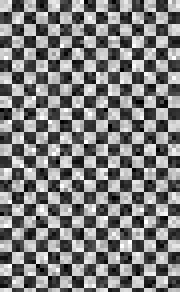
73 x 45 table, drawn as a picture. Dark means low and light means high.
There is no overall slope. Overall the values sit about 50% of the way up the scale. The values fall into two levels. The field is checkered.
